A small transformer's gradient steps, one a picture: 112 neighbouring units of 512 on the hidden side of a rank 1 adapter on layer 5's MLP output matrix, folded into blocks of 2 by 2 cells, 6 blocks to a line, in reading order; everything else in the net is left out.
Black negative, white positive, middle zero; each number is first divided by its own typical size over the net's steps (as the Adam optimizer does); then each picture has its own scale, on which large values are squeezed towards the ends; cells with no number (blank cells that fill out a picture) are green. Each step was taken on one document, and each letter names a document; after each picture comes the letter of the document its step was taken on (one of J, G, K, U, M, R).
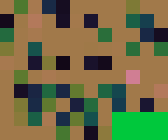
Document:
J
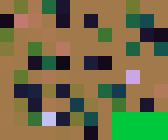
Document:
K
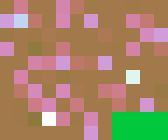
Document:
K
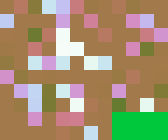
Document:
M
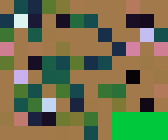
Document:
K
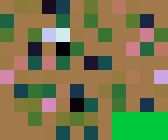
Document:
M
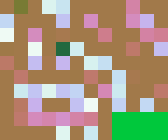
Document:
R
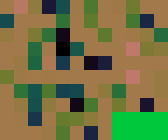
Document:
M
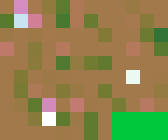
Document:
K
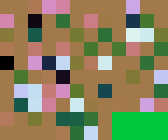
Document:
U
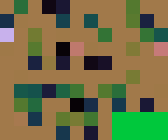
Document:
R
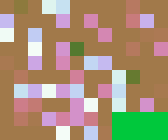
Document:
R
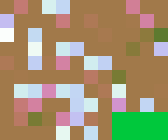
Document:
R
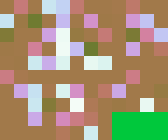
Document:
M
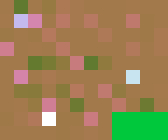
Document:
K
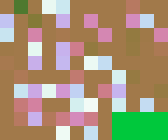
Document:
R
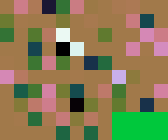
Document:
M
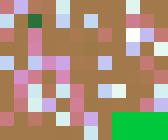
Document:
U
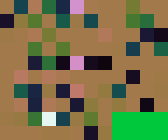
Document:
K
